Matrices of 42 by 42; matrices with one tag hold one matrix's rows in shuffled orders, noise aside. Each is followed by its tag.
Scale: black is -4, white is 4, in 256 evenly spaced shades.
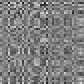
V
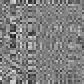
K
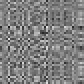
V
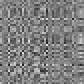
V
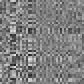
K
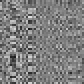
K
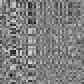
K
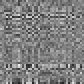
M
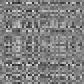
M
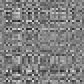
M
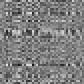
M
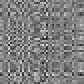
V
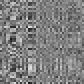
K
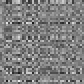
M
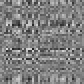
M
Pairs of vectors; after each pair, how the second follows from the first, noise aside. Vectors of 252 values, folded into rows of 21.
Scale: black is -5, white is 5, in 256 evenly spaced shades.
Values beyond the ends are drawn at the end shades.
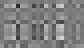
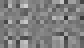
wrapped around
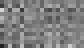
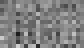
wrapped around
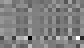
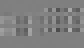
partly zeroed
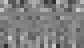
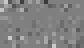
partly zeroed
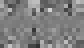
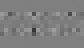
partly zeroed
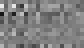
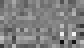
wrapped around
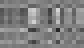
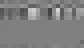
partly zeroed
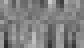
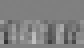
partly zeroed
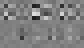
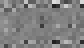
wrapped around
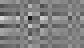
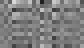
wrapped around
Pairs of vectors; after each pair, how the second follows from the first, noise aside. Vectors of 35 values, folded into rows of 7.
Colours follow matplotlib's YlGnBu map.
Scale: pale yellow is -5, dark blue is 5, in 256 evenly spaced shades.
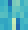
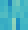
shrunk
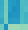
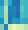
scaled up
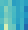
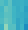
shrunk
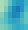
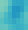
shrunk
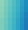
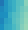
negated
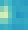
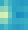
copied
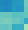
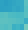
shrunk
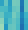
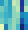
scaled up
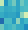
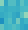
shrunk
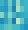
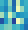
scaled up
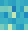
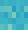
shrunk
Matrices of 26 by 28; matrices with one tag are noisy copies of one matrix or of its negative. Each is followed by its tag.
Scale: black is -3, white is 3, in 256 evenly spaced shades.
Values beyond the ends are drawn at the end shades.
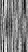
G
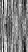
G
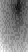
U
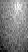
U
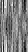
G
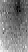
U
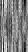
G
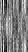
G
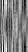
G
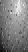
U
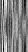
G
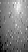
U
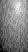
U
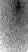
U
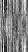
G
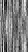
G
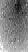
U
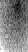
U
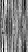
G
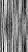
G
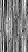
G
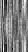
G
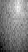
U
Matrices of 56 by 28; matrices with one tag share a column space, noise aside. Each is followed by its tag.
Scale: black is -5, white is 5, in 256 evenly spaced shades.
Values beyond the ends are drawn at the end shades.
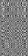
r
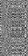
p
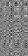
r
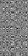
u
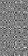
u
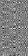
u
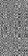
p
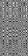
r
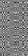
u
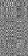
r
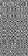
r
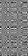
u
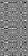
u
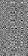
u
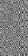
u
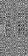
p
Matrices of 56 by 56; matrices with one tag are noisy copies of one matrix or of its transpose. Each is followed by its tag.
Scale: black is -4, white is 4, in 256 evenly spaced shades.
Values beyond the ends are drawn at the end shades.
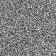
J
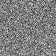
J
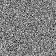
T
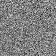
T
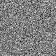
T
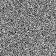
J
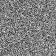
J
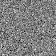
T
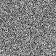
J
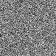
J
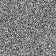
J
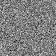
T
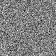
T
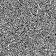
J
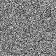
T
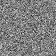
T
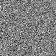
T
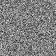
T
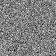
T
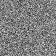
J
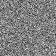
J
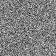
J
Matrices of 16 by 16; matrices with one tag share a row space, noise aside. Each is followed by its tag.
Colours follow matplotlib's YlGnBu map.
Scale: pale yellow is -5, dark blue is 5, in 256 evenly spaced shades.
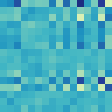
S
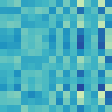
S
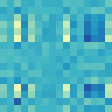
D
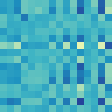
S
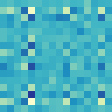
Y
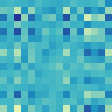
D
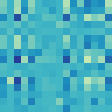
D
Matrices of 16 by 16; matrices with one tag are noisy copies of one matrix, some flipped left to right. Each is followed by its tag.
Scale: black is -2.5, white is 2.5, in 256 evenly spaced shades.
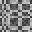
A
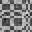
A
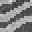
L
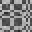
A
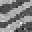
L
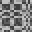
A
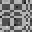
A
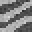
L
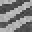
L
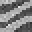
L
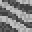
L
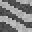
L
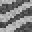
L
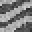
L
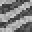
L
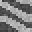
L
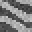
L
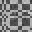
A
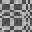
A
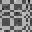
A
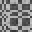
A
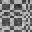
A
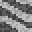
L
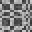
A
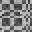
A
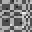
A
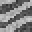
L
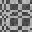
A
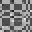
A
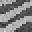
L
